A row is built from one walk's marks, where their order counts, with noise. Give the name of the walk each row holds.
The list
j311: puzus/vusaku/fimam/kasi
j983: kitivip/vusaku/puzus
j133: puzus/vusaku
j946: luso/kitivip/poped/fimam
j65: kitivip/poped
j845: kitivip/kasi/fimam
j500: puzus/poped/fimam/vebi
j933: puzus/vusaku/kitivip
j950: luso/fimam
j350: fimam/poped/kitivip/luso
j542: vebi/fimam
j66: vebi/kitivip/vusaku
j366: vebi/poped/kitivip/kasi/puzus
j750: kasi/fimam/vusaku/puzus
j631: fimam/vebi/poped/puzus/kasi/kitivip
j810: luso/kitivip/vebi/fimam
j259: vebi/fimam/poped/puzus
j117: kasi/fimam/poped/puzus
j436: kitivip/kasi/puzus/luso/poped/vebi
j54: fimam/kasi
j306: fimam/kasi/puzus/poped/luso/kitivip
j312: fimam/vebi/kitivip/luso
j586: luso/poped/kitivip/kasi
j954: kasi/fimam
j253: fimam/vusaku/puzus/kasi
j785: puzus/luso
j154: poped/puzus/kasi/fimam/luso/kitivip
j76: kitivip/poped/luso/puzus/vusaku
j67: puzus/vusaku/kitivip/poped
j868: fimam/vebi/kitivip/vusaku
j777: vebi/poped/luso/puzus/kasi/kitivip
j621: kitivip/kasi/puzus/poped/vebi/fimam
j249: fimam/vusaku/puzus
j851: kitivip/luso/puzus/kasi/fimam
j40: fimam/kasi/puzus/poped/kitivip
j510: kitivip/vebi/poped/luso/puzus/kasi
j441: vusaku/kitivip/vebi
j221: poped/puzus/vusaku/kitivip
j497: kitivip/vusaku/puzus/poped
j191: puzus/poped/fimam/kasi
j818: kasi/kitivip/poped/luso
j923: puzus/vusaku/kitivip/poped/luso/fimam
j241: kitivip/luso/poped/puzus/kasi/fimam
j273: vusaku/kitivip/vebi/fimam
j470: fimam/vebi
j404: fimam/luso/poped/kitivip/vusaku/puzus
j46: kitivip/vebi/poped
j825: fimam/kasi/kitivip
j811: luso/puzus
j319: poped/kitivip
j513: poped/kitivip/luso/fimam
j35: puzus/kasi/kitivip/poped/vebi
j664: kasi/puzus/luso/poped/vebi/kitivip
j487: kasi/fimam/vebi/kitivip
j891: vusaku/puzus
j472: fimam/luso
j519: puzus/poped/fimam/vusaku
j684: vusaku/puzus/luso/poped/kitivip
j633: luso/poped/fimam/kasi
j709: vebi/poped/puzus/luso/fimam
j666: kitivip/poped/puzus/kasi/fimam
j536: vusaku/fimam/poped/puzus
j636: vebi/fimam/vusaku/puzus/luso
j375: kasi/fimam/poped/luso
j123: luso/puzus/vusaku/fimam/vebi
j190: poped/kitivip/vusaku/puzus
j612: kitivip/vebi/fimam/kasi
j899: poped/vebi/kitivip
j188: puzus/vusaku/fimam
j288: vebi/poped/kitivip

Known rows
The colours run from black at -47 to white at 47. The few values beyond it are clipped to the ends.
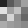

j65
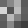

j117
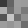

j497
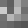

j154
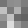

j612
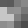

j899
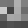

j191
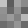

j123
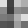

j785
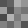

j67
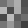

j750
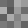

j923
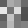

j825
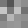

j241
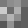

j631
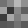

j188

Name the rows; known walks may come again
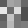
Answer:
j825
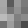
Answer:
j777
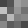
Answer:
j221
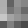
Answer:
j709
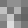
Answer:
j612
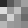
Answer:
j65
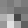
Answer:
j66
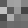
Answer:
j249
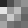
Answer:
j319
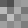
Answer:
j76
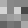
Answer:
j472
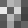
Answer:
j54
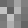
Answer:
j621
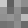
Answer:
j123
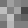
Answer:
j868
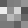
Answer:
j350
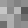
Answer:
j312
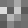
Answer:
j306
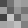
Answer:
j983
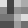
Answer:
j785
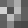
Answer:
j117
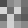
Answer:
j845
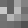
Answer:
j154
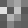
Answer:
j40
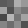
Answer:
j67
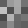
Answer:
j253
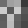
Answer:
j954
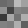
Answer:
j933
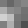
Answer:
j288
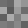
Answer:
j923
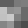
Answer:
j899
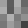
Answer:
j664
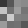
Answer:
j190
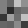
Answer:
j133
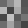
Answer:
j750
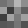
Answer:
j188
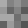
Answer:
j636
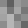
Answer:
j510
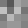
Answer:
j241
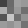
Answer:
j497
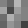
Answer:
j35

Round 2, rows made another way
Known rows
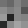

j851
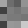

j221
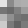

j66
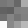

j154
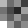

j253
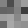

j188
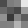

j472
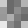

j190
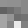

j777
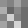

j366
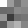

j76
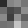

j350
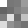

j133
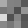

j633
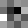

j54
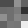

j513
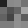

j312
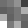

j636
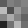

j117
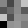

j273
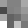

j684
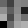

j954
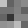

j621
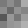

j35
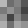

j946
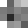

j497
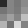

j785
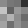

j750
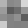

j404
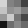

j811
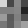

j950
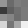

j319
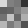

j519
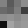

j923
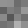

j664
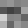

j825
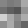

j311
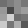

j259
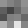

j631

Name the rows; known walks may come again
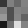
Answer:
j375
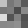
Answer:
j633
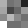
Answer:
j249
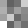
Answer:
j891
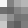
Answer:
j66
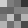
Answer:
j519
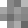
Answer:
j983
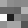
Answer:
j612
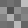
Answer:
j536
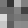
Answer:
j542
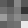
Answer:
j513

